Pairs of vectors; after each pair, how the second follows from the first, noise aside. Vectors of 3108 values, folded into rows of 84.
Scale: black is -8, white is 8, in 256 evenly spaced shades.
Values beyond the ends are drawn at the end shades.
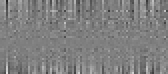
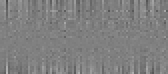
shrunk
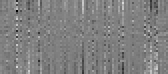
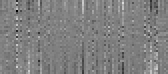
copied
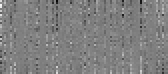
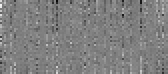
copied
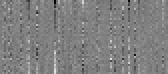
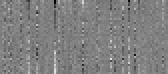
copied
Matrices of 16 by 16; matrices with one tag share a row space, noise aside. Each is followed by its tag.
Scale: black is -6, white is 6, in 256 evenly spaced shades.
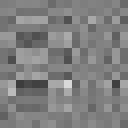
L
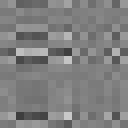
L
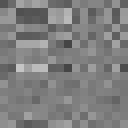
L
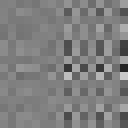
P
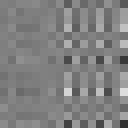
P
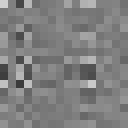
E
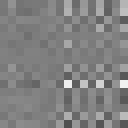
P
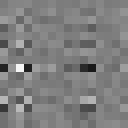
E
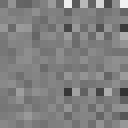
P
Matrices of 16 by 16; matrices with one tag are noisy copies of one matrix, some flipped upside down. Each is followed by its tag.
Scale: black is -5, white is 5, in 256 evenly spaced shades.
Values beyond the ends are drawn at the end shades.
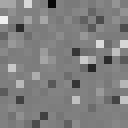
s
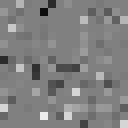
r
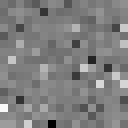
s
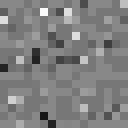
r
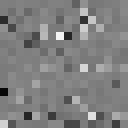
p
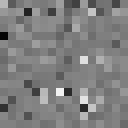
p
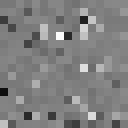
p
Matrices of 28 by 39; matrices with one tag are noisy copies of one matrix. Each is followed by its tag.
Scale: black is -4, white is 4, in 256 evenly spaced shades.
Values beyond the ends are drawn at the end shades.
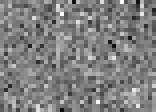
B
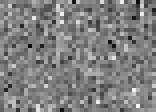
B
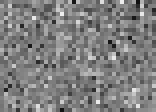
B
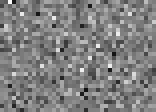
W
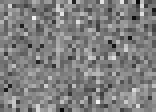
B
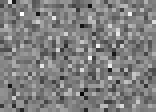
W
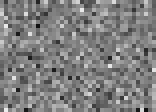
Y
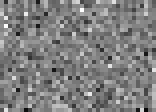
Y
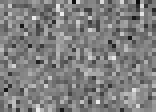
B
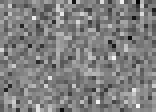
B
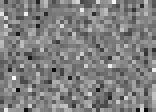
Y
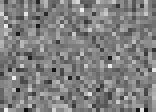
Y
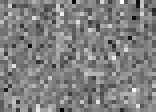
B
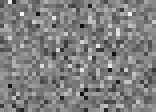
W
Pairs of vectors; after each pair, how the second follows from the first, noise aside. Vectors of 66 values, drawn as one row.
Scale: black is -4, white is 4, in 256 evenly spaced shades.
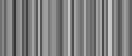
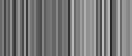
sign-scrambled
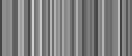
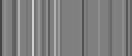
partly zeroed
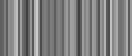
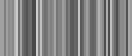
sign-scrambled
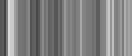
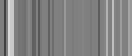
partly zeroed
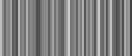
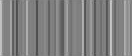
partly zeroed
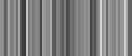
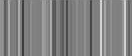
partly zeroed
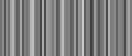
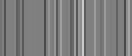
partly zeroed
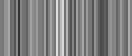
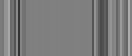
partly zeroed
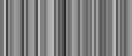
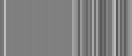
partly zeroed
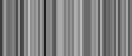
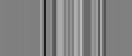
partly zeroed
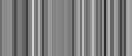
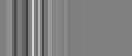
partly zeroed
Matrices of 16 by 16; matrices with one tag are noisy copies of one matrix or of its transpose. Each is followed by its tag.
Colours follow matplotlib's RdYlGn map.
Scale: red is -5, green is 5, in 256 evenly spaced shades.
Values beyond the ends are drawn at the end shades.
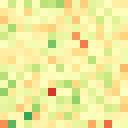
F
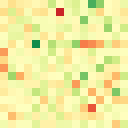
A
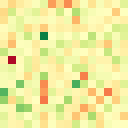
A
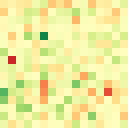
A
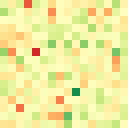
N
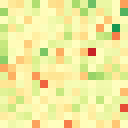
F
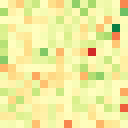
F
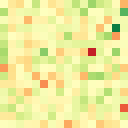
F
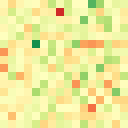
A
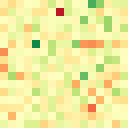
A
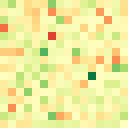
N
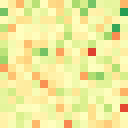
F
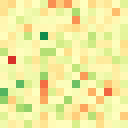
A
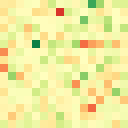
A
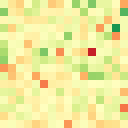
F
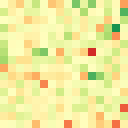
F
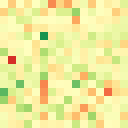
A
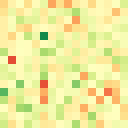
A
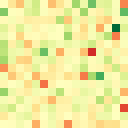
F
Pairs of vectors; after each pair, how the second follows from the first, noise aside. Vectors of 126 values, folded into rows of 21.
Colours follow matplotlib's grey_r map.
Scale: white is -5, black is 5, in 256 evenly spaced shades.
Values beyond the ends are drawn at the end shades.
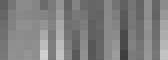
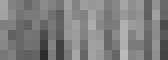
negated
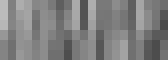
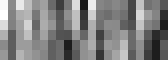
scaled up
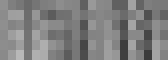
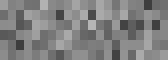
shuffled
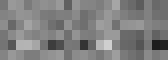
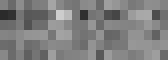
reversed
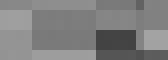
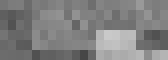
negated
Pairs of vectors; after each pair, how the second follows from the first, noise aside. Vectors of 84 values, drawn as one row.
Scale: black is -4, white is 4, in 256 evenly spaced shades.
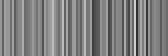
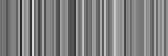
reversed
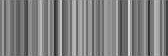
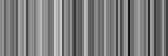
sign-scrambled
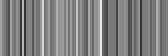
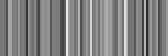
reversed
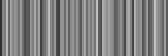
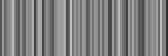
reversed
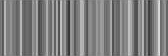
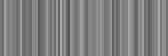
shrunk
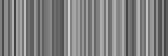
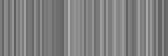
shrunk
